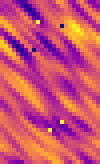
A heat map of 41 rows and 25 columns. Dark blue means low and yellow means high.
No overall slope runs across the table. Streaks slant down to the right. Neither half mirrors the other. The ninth with the highest average is the top right. Five lone cells stand out: three far higher and two far lower than their neighbours.
